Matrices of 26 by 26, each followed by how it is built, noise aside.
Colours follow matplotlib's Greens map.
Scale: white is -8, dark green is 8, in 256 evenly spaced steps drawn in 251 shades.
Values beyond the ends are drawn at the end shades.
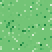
sparse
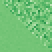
upper triangular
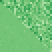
upper triangular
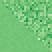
upper triangular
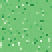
sparse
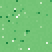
sparse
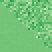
upper triangular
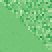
upper triangular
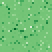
sparse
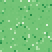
sparse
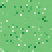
sparse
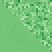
upper triangular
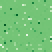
sparse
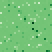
sparse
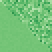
upper triangular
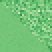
upper triangular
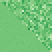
upper triangular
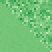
upper triangular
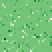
sparse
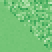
upper triangular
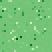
sparse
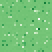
sparse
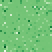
sparse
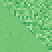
upper triangular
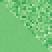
upper triangular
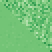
upper triangular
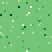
sparse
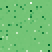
sparse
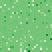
sparse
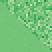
upper triangular
